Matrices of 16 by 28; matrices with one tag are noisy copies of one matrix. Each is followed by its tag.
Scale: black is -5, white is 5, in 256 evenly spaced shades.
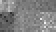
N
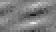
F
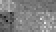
N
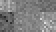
N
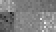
N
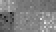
N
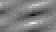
F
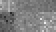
N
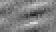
F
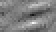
F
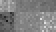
N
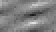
F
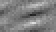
F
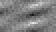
F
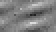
F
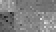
N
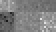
N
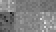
N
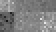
N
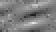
F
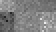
N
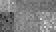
N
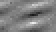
F
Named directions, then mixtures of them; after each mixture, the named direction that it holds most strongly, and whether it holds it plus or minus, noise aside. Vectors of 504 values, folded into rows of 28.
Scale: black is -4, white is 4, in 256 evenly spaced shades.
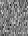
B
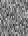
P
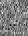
B, plus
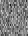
B, plus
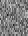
P, plus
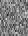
P, plus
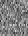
P, minus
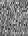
B, plus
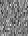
B, minus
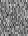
P, plus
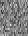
B, minus
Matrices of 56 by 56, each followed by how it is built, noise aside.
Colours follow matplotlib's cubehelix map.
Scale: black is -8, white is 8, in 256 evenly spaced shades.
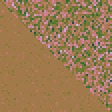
upper triangular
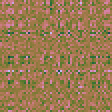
low rank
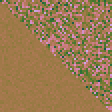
upper triangular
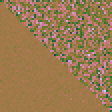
upper triangular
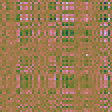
low rank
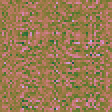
low rank
